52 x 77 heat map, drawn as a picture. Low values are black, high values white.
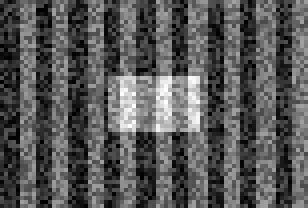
An odd patch, higher than its surroundings, sits in the centre. The centre is the ninth with the highest average. Stripes running up and down repeat 9 times from left to right.
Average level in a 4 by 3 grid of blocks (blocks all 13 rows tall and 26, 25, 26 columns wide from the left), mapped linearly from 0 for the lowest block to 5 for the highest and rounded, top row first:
0 1 1 | 0 5 1 | 0 5 1 | 0 0 1
